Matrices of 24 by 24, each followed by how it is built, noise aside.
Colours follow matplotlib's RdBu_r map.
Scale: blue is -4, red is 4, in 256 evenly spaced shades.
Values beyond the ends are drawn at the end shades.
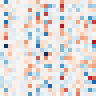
uneven columns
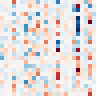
uneven columns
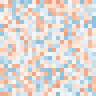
noise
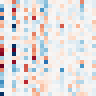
uneven columns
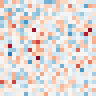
noise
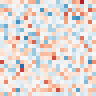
noise
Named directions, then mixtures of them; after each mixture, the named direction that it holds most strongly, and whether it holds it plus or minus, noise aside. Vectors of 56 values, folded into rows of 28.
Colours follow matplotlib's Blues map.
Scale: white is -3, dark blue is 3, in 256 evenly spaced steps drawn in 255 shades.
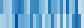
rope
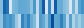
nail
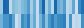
nail, plus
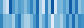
nail, minus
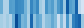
rope, plus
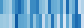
rope, plus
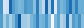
nail, minus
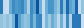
rope, plus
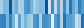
rope, minus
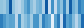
rope, minus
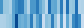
rope, plus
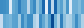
nail, plus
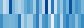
nail, minus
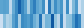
rope, plus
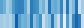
rope, plus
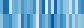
nail, plus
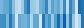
rope, minus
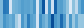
nail, plus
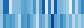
nail, plus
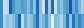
nail, minus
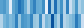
rope, plus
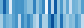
nail, plus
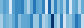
rope, plus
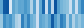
nail, plus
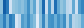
nail, plus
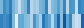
rope, minus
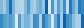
rope, minus
